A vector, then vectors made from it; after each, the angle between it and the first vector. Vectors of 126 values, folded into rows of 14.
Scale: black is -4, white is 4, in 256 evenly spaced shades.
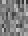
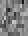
partly aligned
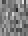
nearly opposite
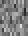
partly opposed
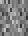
orthogonal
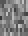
partly opposed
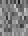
partly aligned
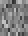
orthogonal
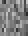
nearly opposite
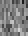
partly aligned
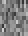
nearly parallel
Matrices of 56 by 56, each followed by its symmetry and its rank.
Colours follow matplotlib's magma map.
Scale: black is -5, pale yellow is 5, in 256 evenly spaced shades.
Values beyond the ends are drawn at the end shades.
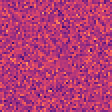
antisymmetric, full rank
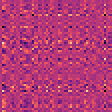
neither, rank three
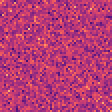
symmetric, full rank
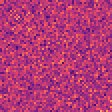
symmetric, full rank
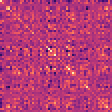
symmetric, rank five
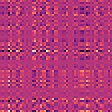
neither, rank two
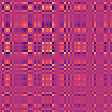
symmetric, rank one
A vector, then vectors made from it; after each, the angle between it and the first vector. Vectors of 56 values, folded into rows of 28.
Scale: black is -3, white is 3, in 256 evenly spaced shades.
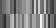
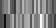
nearly parallel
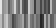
partly opposed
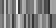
orthogonal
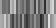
nearly opposite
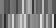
partly aligned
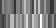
nearly parallel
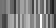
nearly parallel
